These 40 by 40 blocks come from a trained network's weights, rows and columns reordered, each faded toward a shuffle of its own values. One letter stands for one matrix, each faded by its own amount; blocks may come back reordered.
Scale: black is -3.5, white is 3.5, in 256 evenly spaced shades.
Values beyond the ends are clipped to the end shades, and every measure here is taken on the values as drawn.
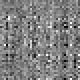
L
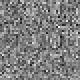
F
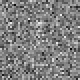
F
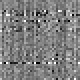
L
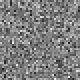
F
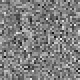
F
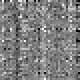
L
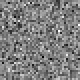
F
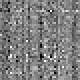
L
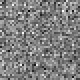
F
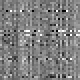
L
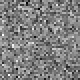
F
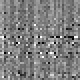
L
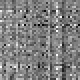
L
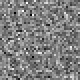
F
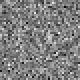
F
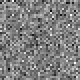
F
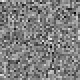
F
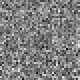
F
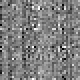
L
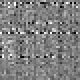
L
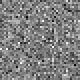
F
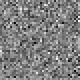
F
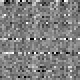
L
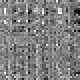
L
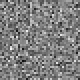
F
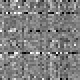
L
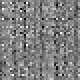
L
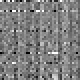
L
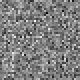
F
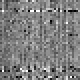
L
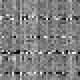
L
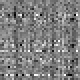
L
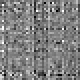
L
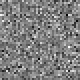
F
